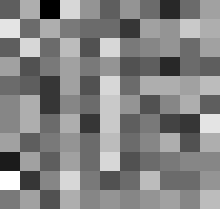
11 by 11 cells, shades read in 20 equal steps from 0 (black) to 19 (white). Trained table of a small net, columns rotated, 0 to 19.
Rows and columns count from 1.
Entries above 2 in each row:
10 11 11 11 11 11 11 11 10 11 11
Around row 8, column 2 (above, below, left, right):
13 12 12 9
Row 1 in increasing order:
0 3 7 7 8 8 11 11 12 13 16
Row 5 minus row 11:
-1 -5 -2 -1 -4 5 -2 2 1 2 0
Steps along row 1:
up down up down down up down down up up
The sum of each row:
96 118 117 90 113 107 105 111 100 113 118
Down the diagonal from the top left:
7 8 8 12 6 15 7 10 9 8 14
